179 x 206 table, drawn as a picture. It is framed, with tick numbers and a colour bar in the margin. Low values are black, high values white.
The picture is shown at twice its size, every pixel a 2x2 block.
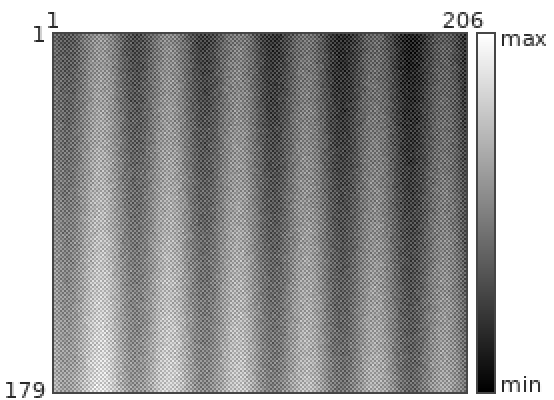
Stripes running up and down repeat 6 times from left to right. Values rise toward the bottom left. The values follow a bell shape. The ninth with the lowest average is the top right. The ninth with the highest average is the bottom left.
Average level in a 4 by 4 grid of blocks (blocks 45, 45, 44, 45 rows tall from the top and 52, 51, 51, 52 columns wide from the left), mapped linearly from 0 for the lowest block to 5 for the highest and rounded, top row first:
2 2 0 0
3 3 1 1
4 4 2 2
5 5 3 3
